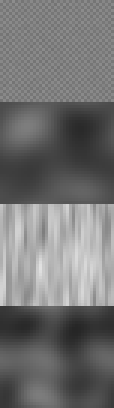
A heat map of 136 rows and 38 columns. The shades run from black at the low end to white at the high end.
It is made of 4 by 1 panels. Panel 1,1: middling, checkered, faint in contrast. Panel 2,1: low, smooth. Panel 3,1: high, streaked downward. Panel 4,1: low, smooth.
